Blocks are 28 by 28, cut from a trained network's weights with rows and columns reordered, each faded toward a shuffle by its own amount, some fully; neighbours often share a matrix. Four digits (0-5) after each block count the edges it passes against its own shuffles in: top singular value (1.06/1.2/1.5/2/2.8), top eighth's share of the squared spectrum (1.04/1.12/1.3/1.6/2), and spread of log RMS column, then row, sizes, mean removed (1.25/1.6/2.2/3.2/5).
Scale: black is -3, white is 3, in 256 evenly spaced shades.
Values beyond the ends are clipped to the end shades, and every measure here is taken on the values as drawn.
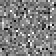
0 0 0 0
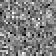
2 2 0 1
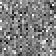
1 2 1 0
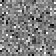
0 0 0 0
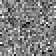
0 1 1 0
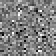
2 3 1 1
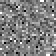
1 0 0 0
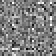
3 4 2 1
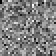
1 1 0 0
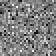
1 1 1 0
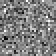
0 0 0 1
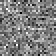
2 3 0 1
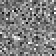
0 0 0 2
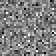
0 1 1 0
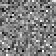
0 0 0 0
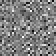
3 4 2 1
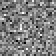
1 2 0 0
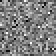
2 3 0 0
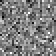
0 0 0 0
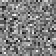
2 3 0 1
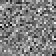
0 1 0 0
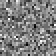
1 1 0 0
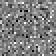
0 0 0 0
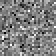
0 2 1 0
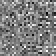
3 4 1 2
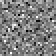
0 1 0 0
